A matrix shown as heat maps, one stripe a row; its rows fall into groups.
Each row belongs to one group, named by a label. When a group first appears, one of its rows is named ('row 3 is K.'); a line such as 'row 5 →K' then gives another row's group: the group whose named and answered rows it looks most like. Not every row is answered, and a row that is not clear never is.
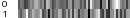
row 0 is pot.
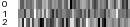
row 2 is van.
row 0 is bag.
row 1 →pot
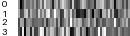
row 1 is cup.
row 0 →bag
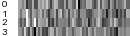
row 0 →cup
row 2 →pot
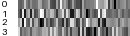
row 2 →van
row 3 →bag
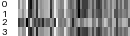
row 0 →cup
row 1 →cup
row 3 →cup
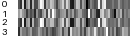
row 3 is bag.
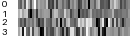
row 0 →pot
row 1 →cup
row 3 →van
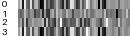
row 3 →van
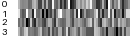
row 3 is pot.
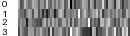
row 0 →bag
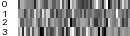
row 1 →pot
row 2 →bag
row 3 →van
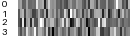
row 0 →pot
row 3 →pot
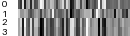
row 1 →bag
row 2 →van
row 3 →van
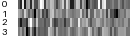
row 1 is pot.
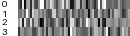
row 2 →van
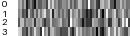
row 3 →bag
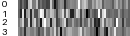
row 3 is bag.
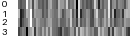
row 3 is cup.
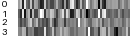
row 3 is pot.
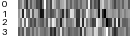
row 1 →van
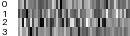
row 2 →van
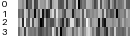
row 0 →cup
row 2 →van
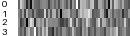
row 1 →bag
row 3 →pot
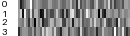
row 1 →van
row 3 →cup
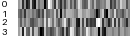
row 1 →bag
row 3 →van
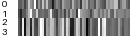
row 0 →pot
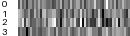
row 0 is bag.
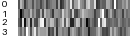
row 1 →bag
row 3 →pot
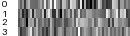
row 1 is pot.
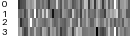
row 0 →pot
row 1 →pot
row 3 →bag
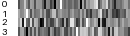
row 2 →van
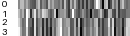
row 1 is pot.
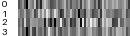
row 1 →cup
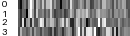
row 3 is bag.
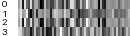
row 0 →van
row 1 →cup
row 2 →van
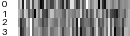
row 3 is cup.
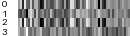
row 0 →van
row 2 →van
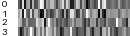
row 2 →pot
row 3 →cup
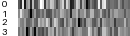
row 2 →cup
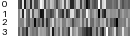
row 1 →van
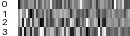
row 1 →cup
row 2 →van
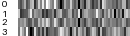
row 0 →cup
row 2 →cup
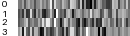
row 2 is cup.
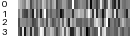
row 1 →bag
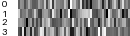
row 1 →bag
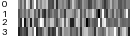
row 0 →pot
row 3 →pot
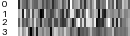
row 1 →van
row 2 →bag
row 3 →cup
